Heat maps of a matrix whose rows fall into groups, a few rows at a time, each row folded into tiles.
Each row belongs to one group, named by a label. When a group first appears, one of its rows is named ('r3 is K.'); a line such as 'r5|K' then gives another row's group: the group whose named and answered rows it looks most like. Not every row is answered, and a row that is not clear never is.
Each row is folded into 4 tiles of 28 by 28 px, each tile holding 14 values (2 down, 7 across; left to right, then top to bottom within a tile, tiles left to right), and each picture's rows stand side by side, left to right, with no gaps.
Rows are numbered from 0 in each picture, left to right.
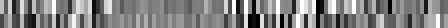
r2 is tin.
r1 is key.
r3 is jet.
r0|tin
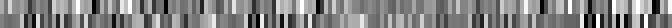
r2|tin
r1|jet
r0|tin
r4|tin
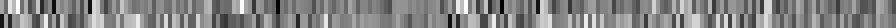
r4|jet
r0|jet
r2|jet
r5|key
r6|jet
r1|jet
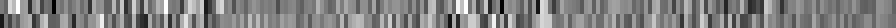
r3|jet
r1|tin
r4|jet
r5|jet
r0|jet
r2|key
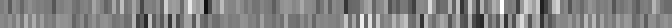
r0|key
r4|tin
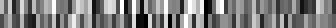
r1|tin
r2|key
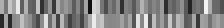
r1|key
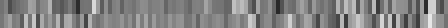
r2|jet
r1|key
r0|key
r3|jet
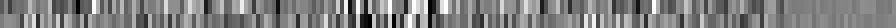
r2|jet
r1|tin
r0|key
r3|tin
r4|tin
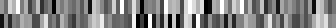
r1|tin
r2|jet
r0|jet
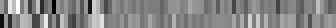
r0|jet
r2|key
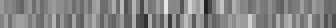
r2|jet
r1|tin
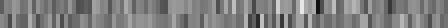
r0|key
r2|tin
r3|jet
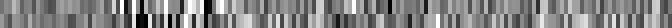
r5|jet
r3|jet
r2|jet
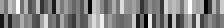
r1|tin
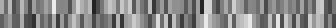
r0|tin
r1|jet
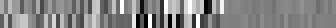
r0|jet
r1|tin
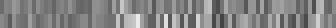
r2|jet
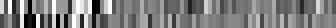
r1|key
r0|tin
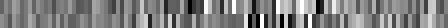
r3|jet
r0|key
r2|tin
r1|key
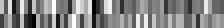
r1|key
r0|tin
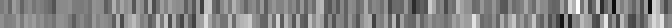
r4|jet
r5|jet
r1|jet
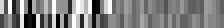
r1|key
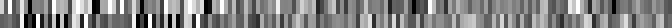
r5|jet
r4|jet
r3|key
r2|tin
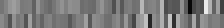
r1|key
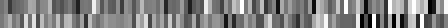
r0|key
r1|key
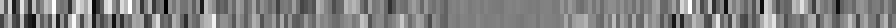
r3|jet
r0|tin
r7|jet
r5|jet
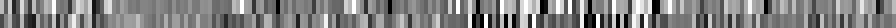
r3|jet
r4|tin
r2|jet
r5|tin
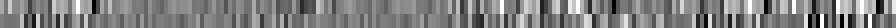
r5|jet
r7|tin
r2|key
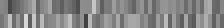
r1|jet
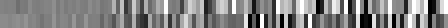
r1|tin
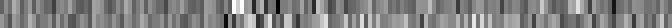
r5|jet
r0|key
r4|key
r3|key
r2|jet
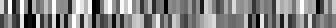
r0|tin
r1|jet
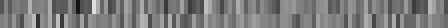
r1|key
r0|key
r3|key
